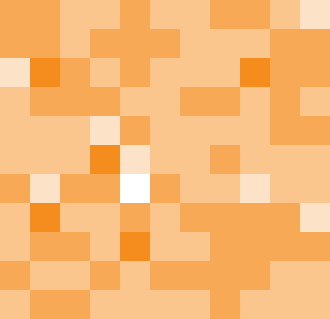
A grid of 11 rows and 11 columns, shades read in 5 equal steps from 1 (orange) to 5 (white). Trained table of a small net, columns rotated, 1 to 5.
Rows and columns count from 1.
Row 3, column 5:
2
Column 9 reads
2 3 1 3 3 3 4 2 2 2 3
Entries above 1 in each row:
11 11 9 11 11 10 11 10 10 11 11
